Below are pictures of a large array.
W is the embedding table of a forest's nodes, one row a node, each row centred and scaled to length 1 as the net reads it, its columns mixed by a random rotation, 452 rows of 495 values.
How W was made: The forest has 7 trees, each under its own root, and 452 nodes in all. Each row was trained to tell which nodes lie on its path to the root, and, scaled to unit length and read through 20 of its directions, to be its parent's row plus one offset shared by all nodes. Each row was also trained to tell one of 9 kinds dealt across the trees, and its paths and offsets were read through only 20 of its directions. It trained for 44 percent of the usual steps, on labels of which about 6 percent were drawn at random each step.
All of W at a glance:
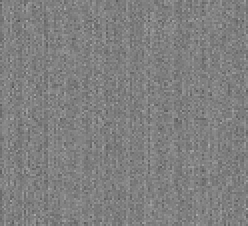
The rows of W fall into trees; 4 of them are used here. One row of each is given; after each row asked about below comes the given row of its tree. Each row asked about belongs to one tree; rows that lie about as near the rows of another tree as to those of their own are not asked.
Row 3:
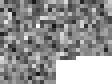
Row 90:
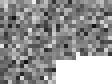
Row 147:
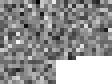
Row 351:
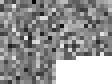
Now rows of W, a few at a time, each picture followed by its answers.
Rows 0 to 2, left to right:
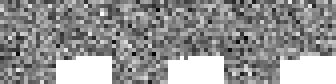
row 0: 147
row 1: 90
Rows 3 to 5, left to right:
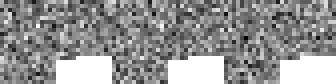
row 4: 147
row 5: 90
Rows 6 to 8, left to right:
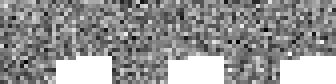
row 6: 90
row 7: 3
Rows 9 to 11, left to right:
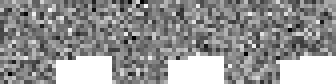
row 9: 90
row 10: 3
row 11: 3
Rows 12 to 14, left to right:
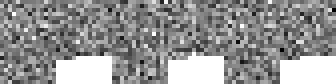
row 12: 147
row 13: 3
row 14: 147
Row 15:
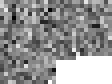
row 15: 3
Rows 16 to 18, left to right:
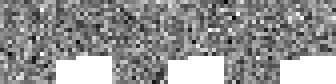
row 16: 3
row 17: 3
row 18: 90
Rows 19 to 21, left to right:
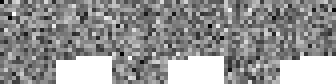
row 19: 90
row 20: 147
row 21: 147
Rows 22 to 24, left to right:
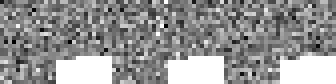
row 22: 3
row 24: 3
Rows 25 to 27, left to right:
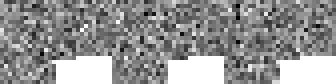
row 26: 147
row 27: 3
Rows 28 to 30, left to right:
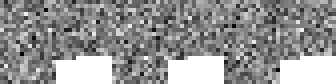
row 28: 3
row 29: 3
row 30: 90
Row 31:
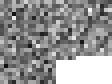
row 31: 351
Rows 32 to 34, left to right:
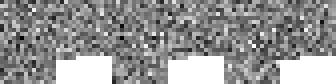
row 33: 3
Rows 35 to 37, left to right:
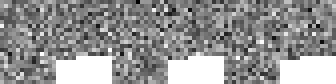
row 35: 3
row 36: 90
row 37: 90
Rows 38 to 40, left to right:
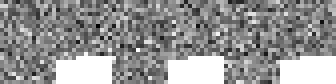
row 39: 351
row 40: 3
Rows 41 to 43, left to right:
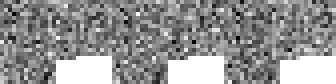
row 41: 3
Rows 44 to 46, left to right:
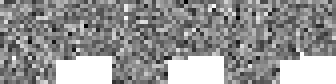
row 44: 147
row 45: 351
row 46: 3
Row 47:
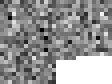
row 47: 351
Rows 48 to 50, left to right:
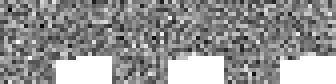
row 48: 3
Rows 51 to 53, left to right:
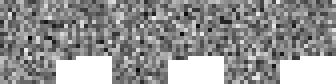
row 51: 3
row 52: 147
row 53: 3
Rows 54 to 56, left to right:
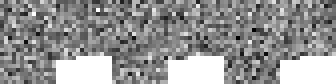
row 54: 351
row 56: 147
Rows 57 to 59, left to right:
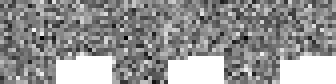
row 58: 351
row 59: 3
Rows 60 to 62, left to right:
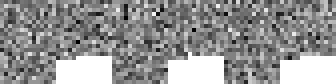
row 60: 3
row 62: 90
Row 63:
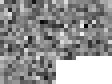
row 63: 3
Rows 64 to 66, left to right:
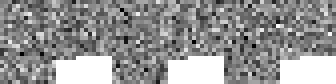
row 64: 3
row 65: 3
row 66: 351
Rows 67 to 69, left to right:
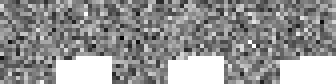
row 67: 147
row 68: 351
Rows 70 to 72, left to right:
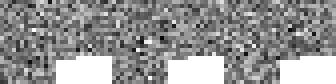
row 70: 3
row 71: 351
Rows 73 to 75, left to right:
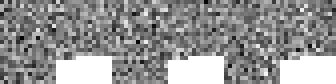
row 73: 90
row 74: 351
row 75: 147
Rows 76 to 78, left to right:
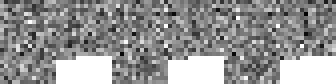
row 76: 3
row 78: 351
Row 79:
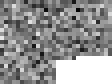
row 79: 90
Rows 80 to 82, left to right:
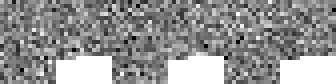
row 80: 147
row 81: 3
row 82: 147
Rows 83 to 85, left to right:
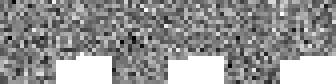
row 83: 3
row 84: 351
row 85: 147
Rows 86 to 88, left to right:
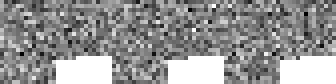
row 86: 3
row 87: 90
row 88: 351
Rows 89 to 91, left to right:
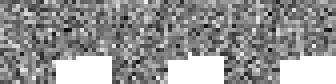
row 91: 351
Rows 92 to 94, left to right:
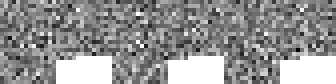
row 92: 3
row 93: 3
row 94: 147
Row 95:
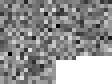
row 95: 90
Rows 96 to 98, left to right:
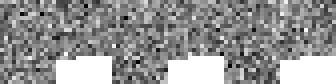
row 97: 90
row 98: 147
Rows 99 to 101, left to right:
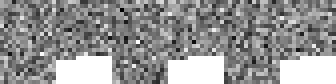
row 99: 3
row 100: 3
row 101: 90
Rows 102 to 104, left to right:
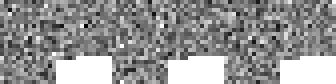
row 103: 147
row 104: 3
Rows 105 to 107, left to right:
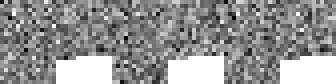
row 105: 90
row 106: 3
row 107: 90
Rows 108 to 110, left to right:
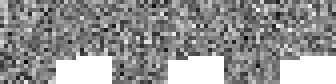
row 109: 90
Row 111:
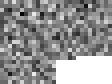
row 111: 90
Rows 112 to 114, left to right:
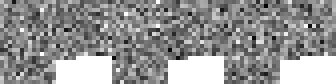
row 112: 3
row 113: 147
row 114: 90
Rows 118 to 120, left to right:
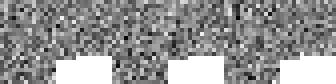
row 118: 90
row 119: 147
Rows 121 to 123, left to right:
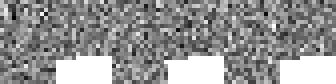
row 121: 3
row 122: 3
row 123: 147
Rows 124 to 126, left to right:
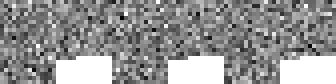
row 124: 90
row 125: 90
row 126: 3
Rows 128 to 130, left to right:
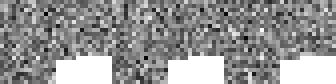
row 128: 90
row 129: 147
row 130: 90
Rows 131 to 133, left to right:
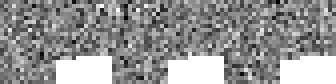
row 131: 351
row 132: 3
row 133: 90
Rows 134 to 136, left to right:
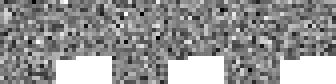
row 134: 3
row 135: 147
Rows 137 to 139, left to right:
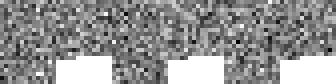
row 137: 147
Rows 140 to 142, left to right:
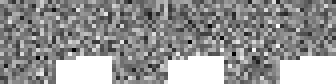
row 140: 147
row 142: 90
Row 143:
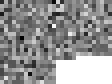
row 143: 90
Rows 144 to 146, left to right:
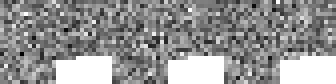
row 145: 3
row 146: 3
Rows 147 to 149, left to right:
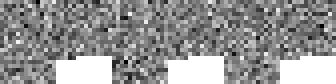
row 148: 90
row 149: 3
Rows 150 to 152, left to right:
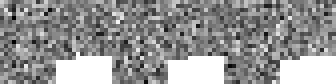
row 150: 3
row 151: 147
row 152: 90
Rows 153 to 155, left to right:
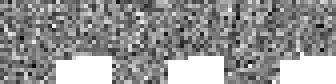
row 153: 90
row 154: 3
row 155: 3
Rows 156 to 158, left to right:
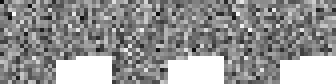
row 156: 90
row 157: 351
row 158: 90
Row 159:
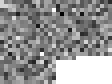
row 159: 351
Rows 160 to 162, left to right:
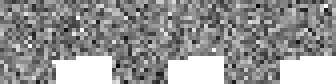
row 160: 3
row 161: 147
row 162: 351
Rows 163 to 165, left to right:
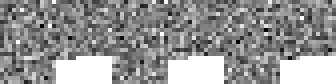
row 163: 3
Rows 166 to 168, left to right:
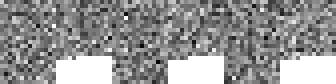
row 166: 351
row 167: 351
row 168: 90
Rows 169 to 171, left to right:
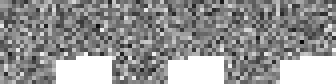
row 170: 351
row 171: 3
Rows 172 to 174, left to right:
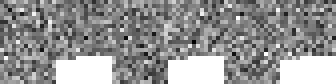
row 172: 3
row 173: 351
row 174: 351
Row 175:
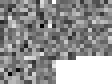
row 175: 3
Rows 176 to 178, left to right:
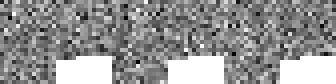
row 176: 90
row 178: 147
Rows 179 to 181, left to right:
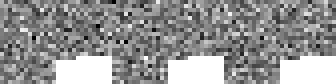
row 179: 3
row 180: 3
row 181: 147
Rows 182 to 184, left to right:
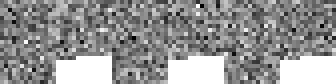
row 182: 3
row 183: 3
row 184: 147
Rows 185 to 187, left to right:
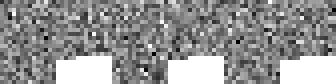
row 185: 351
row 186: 90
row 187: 147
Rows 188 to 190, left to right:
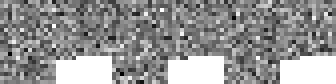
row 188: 90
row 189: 90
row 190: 351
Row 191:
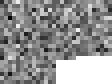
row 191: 90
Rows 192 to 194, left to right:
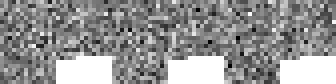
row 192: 3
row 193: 3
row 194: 147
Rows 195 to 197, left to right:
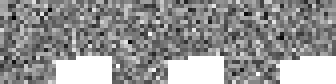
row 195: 3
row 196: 90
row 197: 90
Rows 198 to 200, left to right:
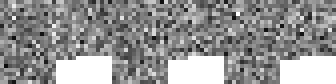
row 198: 351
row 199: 3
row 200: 90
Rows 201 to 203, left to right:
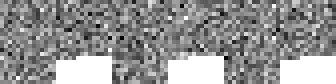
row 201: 3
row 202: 351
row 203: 147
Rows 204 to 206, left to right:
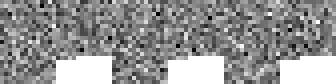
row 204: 90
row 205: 351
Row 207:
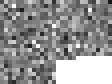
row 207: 90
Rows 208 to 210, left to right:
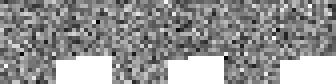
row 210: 147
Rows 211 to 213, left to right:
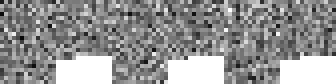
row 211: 90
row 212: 351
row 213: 147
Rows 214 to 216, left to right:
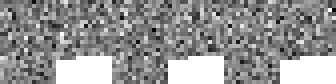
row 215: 351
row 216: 147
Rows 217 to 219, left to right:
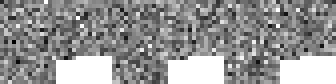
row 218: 3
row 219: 90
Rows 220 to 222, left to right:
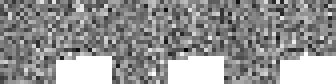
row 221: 147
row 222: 3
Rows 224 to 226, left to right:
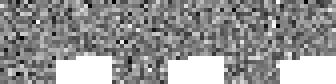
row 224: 3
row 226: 3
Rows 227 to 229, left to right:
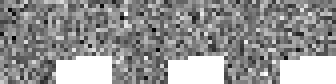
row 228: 351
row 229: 147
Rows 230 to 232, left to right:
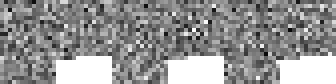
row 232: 3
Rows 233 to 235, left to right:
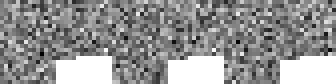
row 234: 3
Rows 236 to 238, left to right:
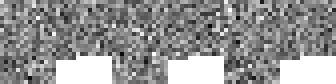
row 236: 147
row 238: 147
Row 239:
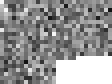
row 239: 147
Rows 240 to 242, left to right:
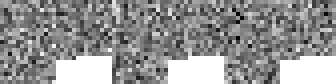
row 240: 90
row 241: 147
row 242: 3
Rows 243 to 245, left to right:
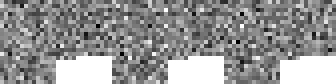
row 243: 147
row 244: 351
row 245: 3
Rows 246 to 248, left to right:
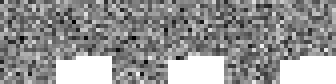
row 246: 3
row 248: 90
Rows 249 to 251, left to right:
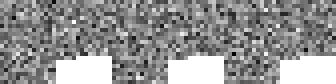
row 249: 90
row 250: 90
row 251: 90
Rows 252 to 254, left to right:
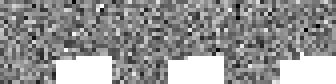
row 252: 351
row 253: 3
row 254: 3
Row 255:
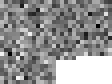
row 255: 147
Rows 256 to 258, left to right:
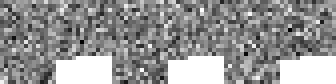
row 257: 90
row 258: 3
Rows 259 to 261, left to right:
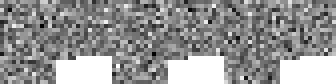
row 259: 3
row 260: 90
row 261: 3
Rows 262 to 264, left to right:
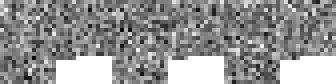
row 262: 147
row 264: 90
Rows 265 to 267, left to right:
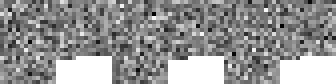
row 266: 147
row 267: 90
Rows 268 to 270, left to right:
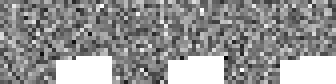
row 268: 351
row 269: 90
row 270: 147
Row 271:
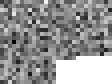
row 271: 3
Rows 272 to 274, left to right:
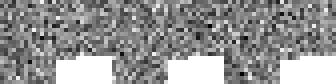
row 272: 3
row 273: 3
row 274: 90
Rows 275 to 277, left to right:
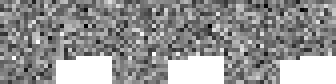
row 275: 90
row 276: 3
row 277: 90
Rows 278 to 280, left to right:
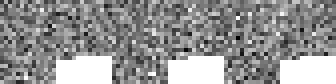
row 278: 90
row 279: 147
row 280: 147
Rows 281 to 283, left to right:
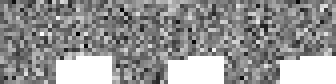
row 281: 3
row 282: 3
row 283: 351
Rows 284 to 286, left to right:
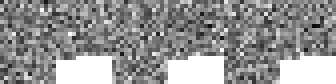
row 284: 90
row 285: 3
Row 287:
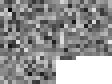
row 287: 3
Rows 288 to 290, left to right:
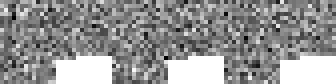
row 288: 3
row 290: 90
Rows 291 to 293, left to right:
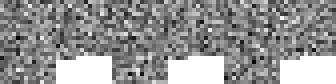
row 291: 147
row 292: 3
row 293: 90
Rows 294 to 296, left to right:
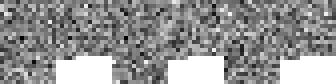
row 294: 3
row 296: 147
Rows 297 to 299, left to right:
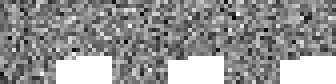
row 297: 351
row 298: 3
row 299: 90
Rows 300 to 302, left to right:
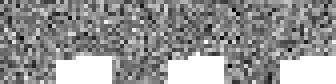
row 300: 90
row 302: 3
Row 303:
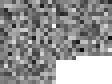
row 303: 90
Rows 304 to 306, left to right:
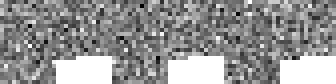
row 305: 3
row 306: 3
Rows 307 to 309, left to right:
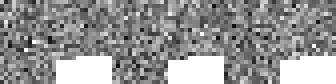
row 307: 351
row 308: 147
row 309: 351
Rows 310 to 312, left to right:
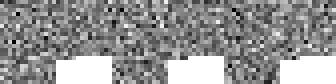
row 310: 3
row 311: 3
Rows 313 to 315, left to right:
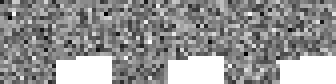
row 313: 351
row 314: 90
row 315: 3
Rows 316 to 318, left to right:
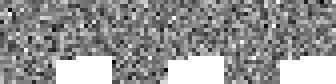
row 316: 3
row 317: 90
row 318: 3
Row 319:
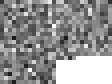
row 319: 90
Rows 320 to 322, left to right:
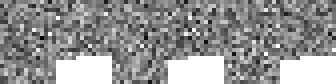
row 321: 3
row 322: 90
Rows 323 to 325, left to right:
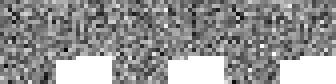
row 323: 3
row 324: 351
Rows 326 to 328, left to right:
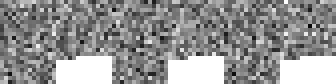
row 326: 90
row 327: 351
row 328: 90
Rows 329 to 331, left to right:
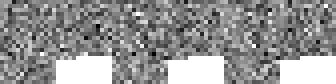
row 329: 3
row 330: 3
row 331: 147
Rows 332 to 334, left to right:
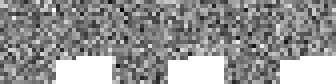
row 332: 351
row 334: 90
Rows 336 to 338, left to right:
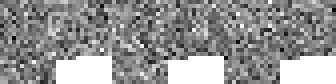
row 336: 3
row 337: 147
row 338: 147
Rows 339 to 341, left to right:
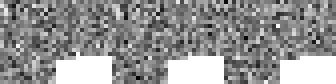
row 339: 3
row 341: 90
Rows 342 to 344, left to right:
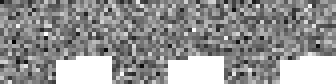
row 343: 147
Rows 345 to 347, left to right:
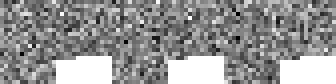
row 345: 3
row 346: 3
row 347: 3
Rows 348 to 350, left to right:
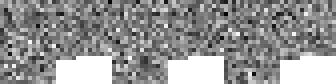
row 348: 90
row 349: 90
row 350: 90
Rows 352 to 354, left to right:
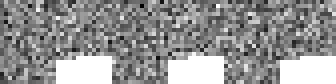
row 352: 90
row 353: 3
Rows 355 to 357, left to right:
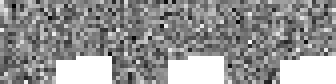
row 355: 147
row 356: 90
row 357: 3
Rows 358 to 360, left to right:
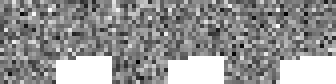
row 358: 90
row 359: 147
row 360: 351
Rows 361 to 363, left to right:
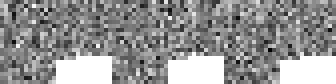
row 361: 3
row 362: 3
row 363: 90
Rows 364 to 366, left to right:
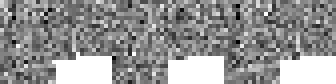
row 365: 147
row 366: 3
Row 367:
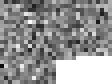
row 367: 3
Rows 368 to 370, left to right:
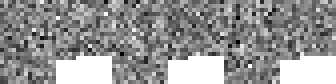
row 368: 3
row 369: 147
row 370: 3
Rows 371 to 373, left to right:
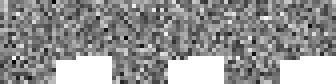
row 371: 90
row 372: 90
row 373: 147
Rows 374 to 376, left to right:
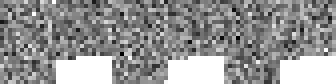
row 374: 3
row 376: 3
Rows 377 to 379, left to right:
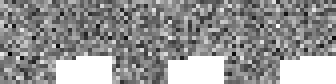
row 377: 147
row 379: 351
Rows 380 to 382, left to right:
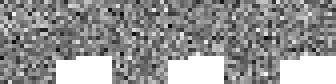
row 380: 147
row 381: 90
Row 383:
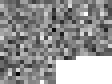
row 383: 147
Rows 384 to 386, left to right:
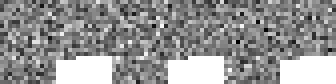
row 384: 90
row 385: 3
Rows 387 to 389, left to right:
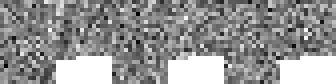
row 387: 147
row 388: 351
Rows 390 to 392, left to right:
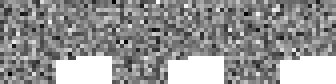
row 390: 90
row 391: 3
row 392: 90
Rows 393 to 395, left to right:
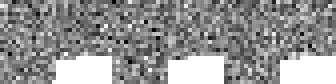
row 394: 3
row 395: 3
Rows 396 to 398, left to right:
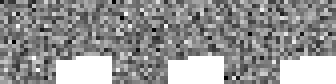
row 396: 3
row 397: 90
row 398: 90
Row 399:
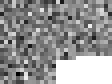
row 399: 90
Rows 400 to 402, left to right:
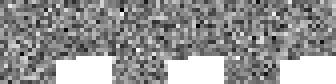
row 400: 90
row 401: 3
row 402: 90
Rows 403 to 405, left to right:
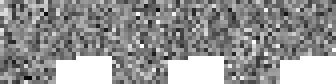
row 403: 147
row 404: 147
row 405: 90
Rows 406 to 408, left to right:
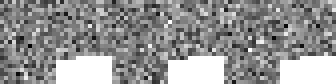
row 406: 90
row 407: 90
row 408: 351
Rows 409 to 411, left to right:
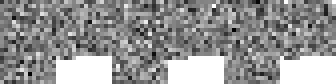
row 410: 90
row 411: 3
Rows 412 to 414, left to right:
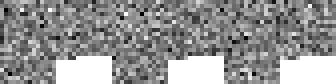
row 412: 90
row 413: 147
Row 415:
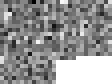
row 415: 3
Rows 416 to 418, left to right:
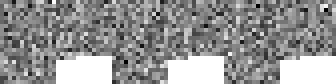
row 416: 3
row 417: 351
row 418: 351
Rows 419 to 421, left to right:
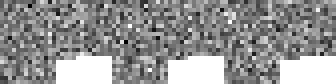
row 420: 3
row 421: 147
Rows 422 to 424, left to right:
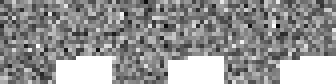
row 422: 90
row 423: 3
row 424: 147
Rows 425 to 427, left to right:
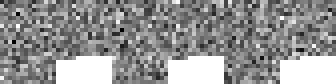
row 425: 3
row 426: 3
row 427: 90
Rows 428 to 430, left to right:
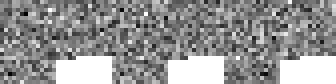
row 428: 90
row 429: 3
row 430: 90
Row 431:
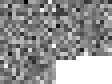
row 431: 90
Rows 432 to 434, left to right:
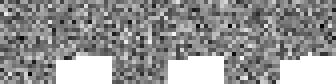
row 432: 3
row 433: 90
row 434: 147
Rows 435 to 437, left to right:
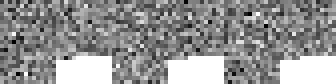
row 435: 3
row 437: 90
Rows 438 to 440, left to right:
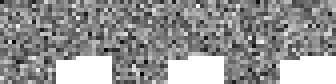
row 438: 3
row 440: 351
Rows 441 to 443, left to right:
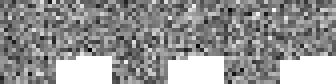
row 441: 3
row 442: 3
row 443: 90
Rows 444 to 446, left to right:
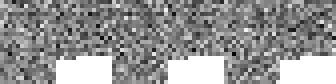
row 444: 147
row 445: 351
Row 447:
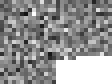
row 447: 351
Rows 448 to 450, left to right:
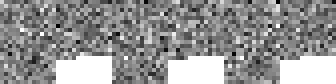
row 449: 90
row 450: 90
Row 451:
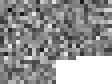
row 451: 3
